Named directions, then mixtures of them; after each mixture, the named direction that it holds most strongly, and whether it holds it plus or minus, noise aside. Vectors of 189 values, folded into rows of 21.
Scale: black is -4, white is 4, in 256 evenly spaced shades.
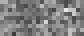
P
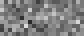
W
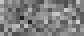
W, plus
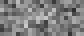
P, minus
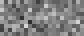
W, plus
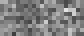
P, plus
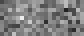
P, minus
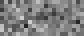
W, minus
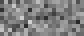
W, minus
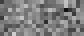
P, minus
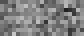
P, minus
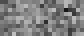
P, minus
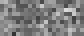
P, plus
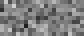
W, minus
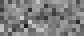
W, minus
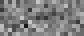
W, minus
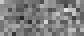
P, plus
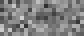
W, minus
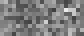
P, plus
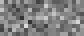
W, plus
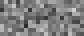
W, minus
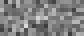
W, plus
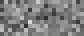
W, minus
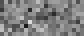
W, minus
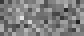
W, minus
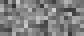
P, minus
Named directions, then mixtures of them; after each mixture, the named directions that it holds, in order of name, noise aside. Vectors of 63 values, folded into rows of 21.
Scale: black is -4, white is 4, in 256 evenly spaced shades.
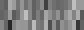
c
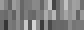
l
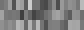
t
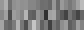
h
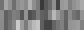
h, l, t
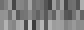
l, t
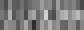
h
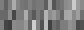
c, l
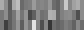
h, l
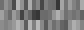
t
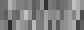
c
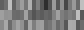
c, l, t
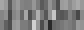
h, l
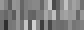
l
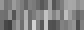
c, l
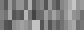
c, l, t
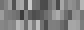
t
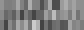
l, t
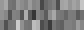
h, l, t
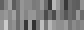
l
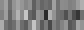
h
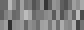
c, l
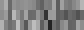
h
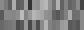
t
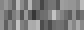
h, l, t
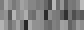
h, l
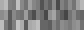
h, t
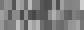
h, t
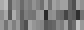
c, h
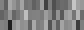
c
